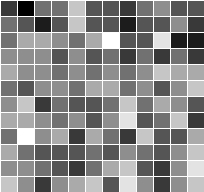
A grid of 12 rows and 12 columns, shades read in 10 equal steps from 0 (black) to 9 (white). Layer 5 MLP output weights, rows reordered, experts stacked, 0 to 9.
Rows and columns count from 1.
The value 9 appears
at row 3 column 7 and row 9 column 2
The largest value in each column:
7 9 6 6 7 7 9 8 7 8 7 8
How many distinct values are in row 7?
6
